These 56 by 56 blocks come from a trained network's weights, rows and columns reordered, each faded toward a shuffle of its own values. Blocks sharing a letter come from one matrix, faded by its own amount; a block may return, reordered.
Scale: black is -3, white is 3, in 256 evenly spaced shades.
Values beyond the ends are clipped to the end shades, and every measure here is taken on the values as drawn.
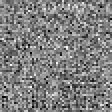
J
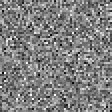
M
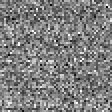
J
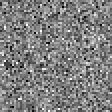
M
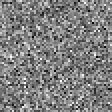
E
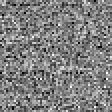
J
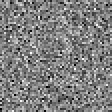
E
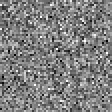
M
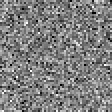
E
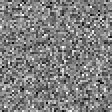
M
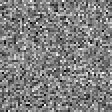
E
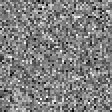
M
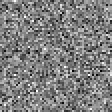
E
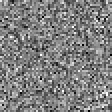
E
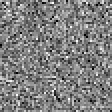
E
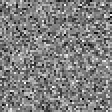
E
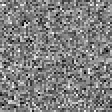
E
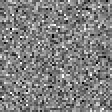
M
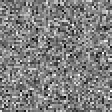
E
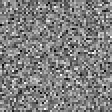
E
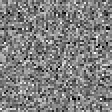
J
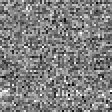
J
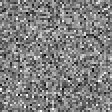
M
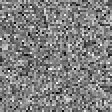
E
